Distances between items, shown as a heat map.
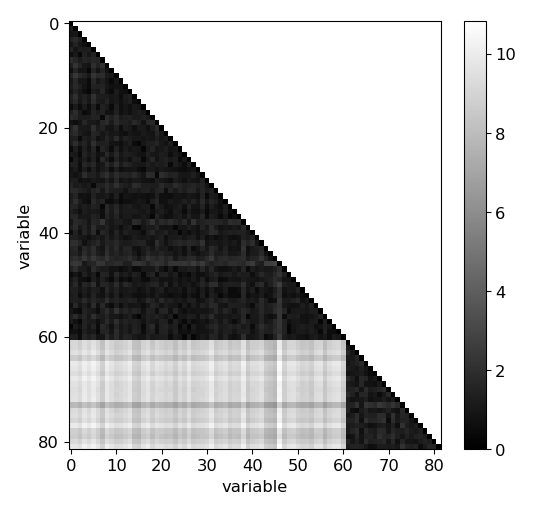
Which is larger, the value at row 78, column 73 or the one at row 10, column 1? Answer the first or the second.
the second
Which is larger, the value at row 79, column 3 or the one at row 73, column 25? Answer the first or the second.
the first
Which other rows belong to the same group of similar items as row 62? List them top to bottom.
61, 63, 64, 65, 66, 67, 68, 69, 70, 71, 72, 73, 74, 75, 76, 77, 78, 79, 80, 81
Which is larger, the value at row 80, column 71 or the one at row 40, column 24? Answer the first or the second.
the first
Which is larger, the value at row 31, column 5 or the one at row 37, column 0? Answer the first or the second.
the second
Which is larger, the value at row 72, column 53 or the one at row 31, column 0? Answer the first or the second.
the first
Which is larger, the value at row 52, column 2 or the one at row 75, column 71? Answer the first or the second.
the second
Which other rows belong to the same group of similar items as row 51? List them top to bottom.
0, 1, 2, 3, 4, 5, 6, 7, 8, 9, 10, 11, 12, 13, 14, 15, 16, 17, 18, 19, 20, 21, 22, 23, 24, 25, 26, 27, 28, 29, 30, 31, 32, 33, 34, 35, 36, 37, 38, 39, 40, 41, 42, 43, 44, 45, 46, 47, 48, 49, 50, 52, 53, 54, 55, 56, 57, 58, 59, 60
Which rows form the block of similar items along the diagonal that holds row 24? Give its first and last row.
0 to 60
